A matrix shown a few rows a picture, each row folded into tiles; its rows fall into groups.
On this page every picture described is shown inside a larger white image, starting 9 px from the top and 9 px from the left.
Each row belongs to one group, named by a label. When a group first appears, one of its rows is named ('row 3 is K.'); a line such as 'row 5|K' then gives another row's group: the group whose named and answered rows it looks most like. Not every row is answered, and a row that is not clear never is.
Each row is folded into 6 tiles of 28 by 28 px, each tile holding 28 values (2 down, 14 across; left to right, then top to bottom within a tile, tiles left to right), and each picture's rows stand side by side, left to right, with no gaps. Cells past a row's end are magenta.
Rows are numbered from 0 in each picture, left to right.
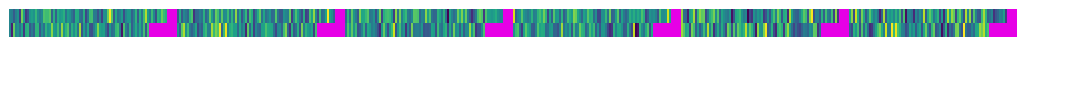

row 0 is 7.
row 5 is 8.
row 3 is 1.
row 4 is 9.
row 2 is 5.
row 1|7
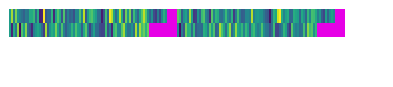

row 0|8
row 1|8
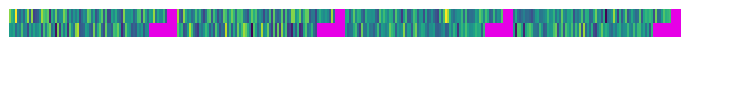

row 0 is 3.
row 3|7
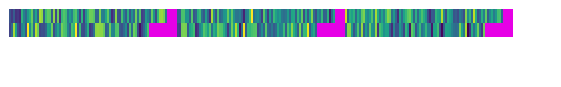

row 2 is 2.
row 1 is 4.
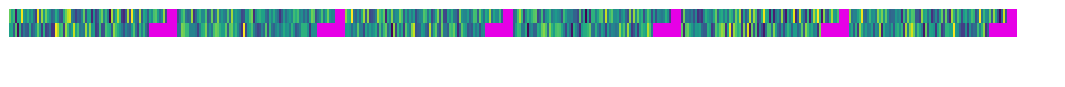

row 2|3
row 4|7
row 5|9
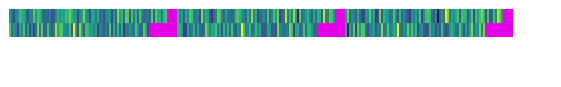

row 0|1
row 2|8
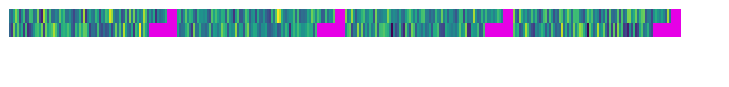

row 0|4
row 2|2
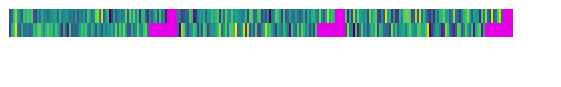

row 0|4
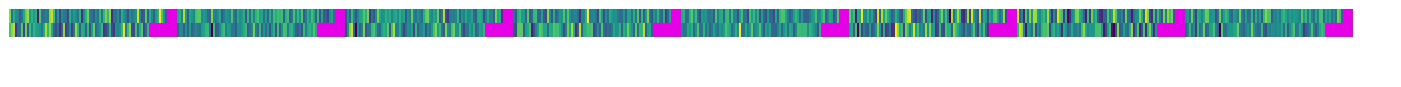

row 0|2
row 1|8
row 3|4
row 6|2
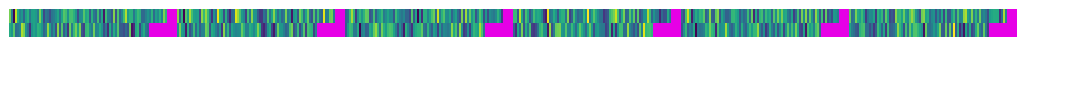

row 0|1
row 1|2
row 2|4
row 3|8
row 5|1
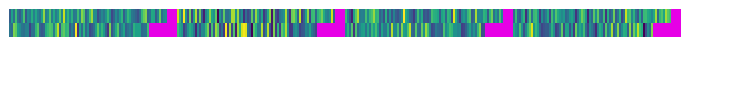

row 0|7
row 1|3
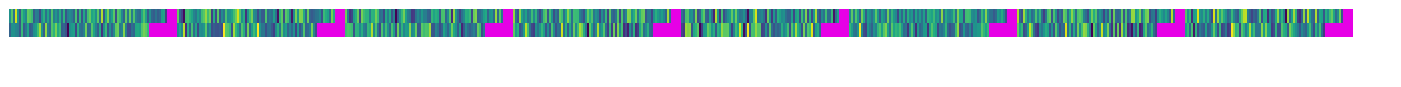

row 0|8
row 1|1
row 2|9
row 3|1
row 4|4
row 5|8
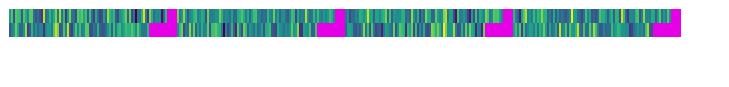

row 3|9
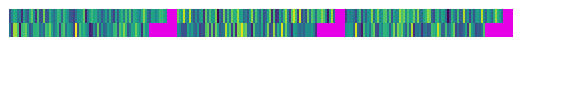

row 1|3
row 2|7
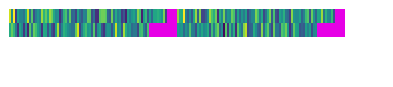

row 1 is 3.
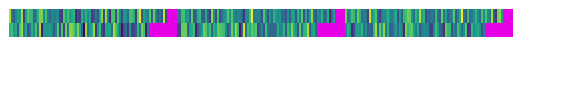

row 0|9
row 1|4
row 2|2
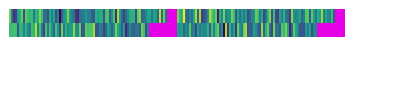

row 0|9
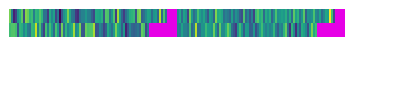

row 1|8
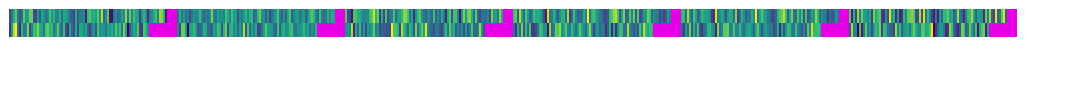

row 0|4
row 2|1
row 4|8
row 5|2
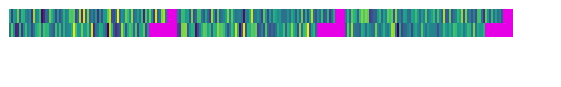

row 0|2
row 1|4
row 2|5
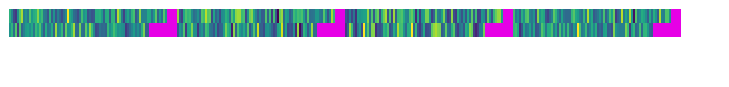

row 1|1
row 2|7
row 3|2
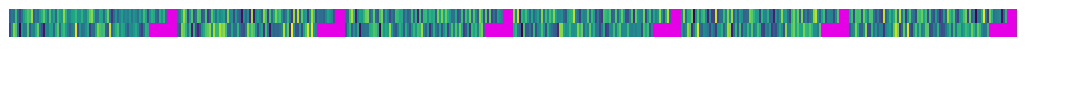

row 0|7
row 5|5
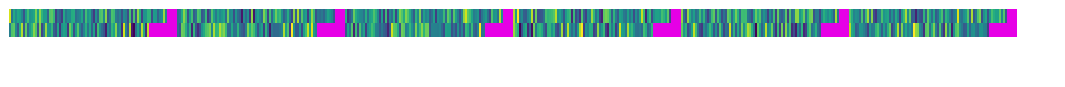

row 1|4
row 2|1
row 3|3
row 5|3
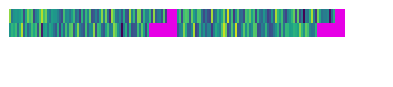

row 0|9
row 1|5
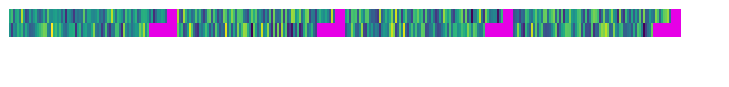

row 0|8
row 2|5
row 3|7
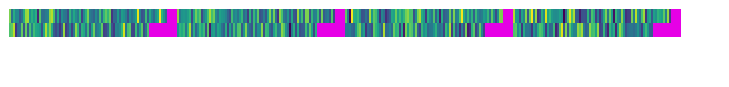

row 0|2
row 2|1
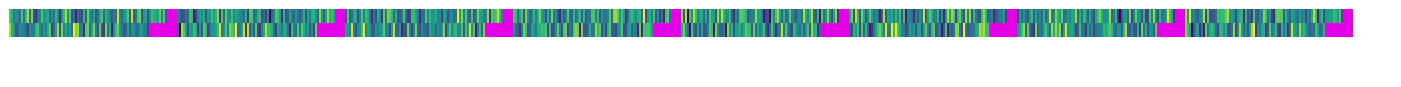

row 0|3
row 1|7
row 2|5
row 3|8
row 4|2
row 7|3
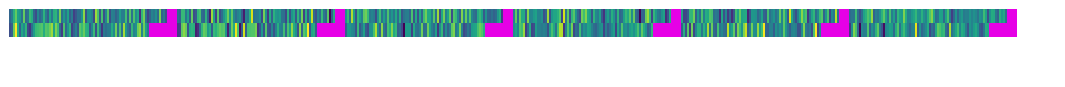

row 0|4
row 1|4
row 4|9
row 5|7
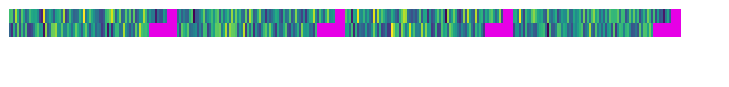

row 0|8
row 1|7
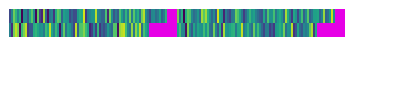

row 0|4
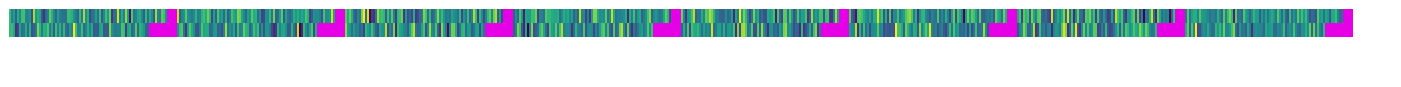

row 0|2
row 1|1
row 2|3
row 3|7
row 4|9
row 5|1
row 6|5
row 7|5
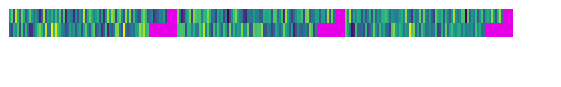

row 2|3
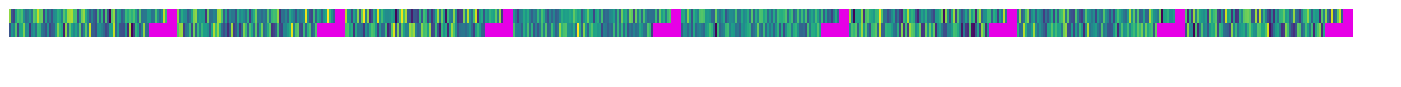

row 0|1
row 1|2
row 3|1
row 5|9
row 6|5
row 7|2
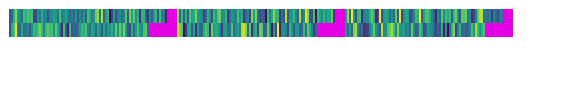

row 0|4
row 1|2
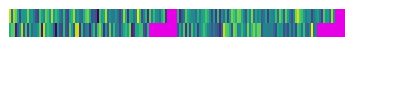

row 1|1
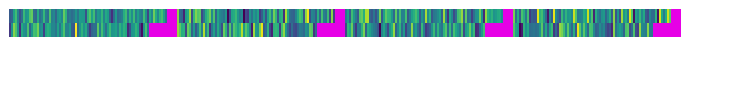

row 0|4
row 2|5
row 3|1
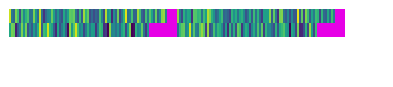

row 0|2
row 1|9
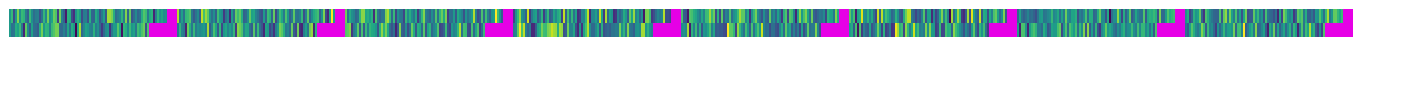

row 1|9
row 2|2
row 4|1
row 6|7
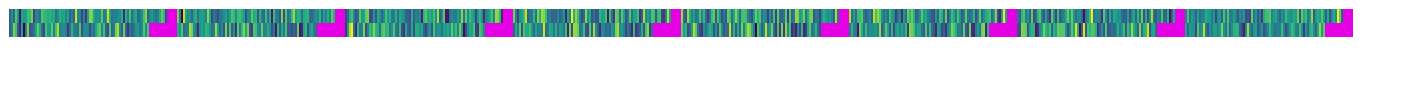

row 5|9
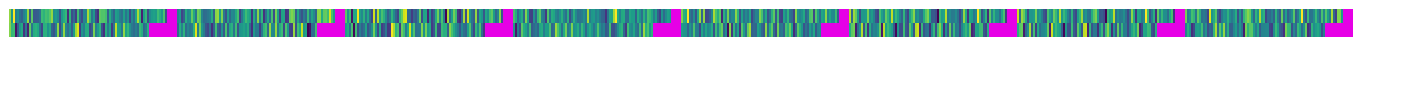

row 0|3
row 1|5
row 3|8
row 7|2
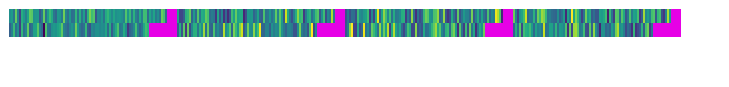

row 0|8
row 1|9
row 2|7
